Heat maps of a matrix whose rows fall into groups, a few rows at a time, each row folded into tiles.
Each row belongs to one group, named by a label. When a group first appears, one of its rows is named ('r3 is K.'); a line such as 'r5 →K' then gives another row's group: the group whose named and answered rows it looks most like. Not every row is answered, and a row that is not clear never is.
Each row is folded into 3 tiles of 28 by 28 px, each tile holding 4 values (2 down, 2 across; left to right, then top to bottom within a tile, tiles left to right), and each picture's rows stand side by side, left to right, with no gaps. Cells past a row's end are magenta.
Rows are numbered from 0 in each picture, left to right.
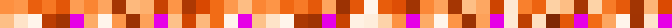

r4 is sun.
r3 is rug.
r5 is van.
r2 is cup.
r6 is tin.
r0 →rug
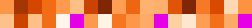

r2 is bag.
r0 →cup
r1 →bag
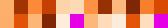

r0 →cup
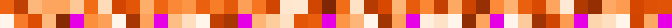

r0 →bag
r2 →rug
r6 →van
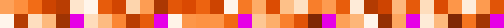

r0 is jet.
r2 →bag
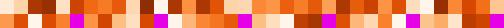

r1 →jet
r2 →bag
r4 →cup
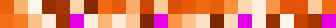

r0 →jet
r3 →tin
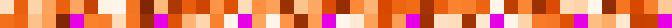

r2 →cup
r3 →van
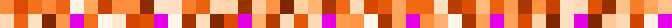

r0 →cup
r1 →rug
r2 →tin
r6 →cup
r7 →cup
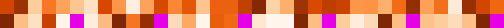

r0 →cup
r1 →van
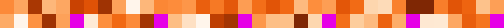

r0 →van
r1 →bag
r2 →rug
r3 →cup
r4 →sun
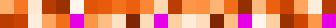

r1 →cup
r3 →van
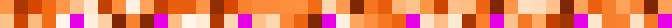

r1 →van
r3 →rug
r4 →bag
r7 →jet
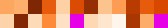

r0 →tin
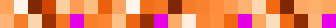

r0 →tin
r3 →van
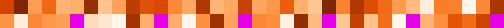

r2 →van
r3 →tin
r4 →cup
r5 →van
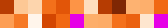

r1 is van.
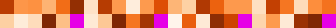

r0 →sun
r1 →van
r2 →tin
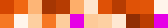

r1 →rug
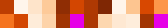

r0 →jet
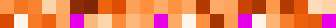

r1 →bag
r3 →bag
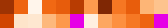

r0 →sun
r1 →bag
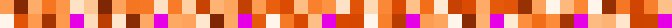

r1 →cup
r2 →tin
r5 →tin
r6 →bag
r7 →rug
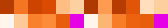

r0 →bag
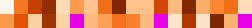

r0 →tin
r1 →van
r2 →cup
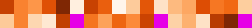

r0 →jet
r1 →jet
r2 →rug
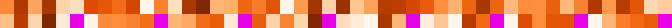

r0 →cup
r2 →van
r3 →jet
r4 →sun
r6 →tin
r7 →bag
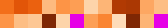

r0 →cup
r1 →tin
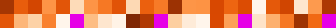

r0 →cup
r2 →sun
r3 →van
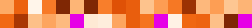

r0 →jet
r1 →bag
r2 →bag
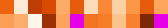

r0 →tin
